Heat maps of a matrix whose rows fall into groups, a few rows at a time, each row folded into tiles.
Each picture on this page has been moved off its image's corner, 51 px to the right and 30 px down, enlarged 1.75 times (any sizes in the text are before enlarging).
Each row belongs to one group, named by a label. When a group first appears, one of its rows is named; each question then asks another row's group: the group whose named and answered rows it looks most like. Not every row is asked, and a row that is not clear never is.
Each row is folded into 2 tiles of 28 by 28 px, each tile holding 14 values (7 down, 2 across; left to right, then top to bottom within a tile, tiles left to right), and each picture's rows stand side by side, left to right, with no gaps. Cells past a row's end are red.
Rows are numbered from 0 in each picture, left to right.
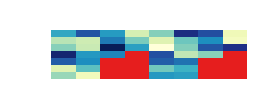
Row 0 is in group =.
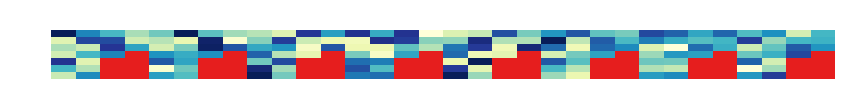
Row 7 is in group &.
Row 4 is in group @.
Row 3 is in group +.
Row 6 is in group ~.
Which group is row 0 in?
+
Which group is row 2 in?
@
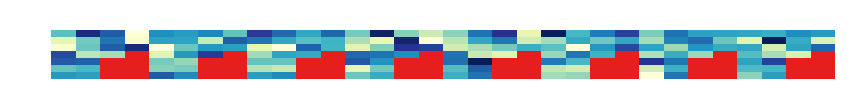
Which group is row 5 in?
~
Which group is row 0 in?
=
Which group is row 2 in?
~
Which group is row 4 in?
=
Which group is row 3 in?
=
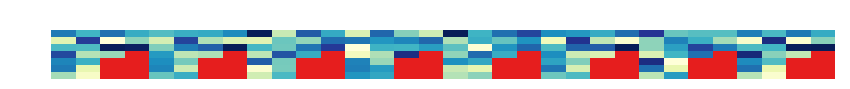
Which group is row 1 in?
@
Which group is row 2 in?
~
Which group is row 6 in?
+
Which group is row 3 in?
&
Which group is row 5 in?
@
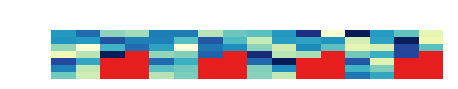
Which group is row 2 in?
=
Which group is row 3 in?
+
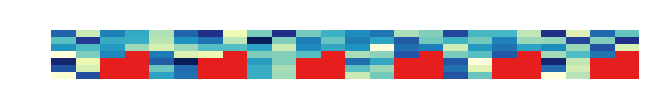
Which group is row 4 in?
+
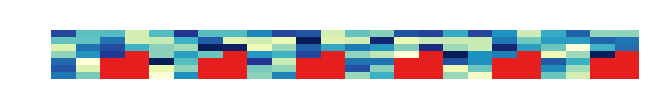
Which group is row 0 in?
+
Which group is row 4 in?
=
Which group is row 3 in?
@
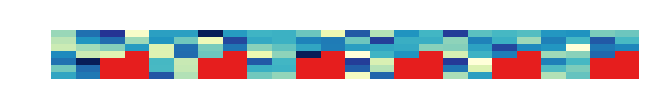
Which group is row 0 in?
=
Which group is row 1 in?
~
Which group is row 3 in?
+
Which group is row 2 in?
&
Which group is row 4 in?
+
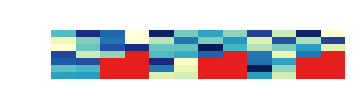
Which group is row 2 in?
+
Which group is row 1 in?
+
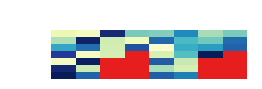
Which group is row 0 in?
@
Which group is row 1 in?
&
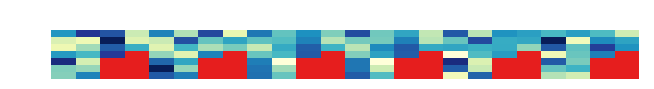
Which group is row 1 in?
+
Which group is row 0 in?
=
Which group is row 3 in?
+
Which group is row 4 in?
+
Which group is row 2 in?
+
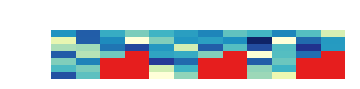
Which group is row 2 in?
&
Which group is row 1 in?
=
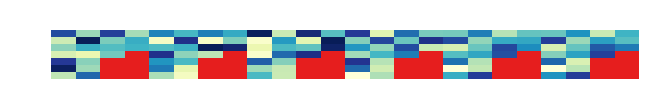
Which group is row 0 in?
+
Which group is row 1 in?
@
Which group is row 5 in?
&
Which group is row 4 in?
&
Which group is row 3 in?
+
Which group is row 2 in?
~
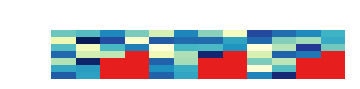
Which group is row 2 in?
~
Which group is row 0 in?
@
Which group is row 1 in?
&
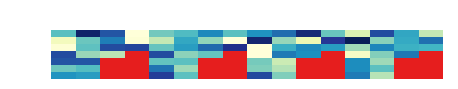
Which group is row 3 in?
&
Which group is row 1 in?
@
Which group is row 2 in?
~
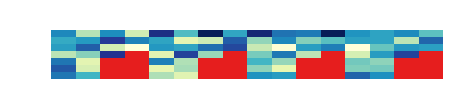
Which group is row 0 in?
+
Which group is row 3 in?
~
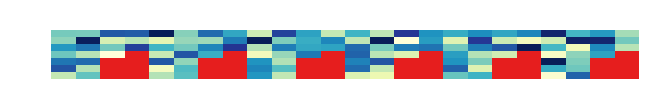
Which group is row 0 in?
@
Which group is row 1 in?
~
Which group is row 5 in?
+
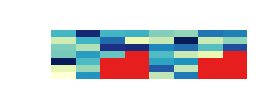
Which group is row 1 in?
@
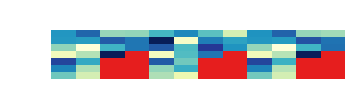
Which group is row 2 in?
&
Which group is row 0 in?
&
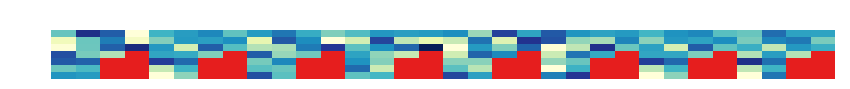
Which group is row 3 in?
@
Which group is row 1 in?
=
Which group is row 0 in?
=
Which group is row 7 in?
=
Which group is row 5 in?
~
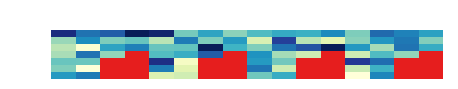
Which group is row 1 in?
+
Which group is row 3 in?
=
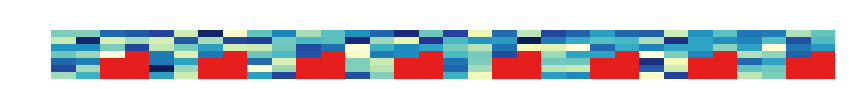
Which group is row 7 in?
&
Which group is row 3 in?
~
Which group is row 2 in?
&
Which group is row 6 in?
+
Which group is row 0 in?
@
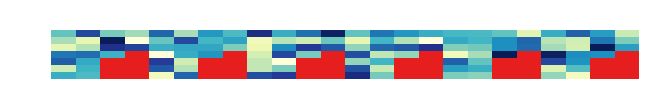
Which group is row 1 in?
+
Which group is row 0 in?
=
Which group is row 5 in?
=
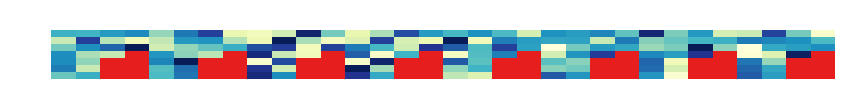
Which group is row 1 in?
=
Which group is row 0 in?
@
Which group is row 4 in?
&
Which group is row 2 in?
@
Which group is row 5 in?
~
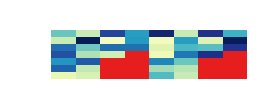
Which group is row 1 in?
~
